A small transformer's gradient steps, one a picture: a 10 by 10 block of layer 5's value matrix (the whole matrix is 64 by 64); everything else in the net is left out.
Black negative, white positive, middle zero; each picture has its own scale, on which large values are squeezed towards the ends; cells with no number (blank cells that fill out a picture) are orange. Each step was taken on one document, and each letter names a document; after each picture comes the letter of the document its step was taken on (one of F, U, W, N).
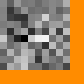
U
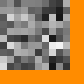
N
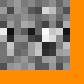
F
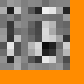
F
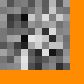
U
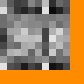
N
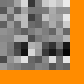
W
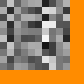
F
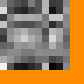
N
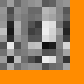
F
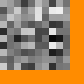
N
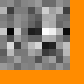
F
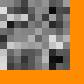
N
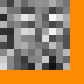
N
